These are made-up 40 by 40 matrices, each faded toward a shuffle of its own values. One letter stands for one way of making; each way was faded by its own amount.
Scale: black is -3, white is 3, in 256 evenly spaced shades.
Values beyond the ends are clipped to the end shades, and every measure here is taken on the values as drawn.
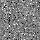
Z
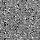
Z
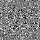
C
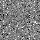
Z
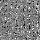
Z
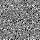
C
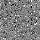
Z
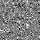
Z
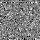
C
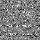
C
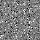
Z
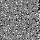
Z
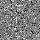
Z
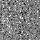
Z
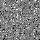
Z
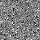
Z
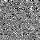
C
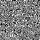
C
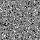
Z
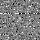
C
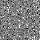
Z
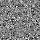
C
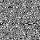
C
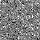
Z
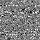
C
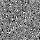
Z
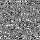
C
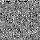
C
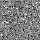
C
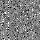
Z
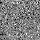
C
